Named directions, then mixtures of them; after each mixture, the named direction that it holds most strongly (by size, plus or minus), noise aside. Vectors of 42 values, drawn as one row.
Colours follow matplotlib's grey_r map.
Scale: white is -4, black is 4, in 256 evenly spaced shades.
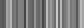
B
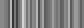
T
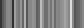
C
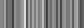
B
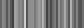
B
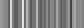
T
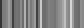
C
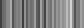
C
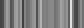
C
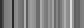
C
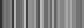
C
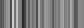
T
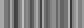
T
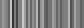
T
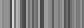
T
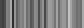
C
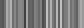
B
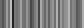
B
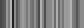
C
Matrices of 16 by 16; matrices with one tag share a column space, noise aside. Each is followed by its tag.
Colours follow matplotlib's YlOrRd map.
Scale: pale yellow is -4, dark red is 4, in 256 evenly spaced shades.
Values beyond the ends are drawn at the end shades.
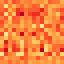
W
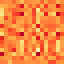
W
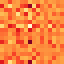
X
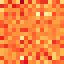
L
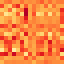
W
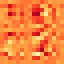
W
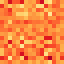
L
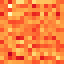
L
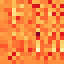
W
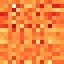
X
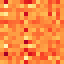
L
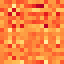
X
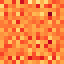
L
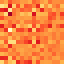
X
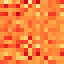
L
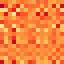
X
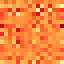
X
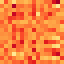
L
